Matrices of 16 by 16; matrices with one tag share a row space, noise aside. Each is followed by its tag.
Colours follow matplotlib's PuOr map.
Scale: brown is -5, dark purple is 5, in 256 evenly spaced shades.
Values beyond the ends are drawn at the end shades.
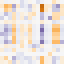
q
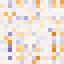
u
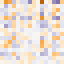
q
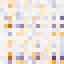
u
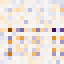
u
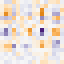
q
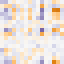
q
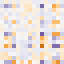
q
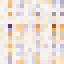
u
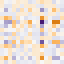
q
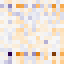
u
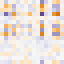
q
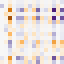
u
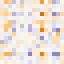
q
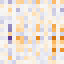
u
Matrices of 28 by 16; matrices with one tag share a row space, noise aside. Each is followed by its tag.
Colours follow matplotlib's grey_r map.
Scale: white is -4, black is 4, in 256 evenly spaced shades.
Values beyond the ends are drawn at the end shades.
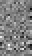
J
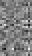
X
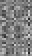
X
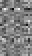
X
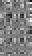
J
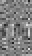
X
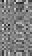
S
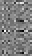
S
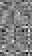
X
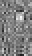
S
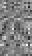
X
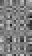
J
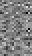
X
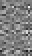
X
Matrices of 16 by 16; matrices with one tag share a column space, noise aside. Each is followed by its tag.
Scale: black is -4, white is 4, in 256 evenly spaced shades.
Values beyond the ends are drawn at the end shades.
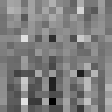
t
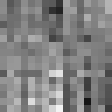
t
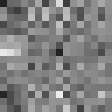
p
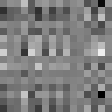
p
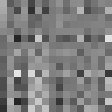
t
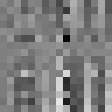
t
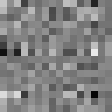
p
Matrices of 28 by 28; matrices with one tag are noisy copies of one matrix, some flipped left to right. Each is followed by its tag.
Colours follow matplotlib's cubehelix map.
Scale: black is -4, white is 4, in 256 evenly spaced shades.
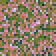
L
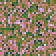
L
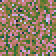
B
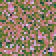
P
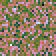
L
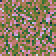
B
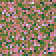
P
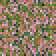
L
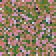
B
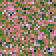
P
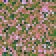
P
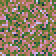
L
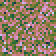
P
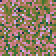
B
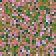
B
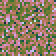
B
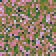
B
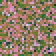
P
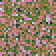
B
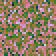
L
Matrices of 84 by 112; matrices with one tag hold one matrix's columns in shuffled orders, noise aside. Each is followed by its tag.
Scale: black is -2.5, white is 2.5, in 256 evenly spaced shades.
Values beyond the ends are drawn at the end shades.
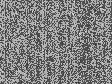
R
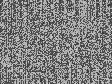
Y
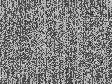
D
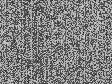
R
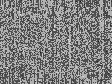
D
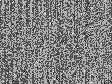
Y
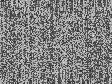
D
